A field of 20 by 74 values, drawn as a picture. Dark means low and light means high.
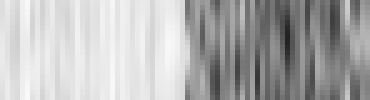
The table splits into one row of 2 panels. Panel 1,1: very high, streaked downward, faint in contrast. Panel 1,2: middling, streaked downward, strong in contrast.
